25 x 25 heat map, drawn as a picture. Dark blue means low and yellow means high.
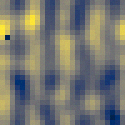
A single lone cell is far lower than the cells round it. The bottom right is the ninth with the lowest average. The ninth with the highest average is the top left. Stripes running up and down repeat 4 times from left to right.
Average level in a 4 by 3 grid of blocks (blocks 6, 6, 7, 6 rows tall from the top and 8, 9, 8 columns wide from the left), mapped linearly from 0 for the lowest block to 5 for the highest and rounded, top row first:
503 | 334 | 210 | 210
